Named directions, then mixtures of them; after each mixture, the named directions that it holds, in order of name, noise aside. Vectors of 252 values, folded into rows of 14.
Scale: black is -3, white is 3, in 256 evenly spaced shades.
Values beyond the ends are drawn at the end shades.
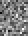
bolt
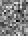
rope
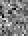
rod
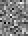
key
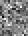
rod, rope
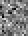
rod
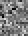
key, rod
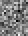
rope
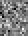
bolt, rod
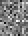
key, rope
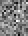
rope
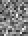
bolt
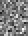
bolt, key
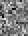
key, rod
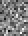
bolt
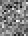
rod, rope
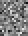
bolt, rope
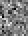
rod
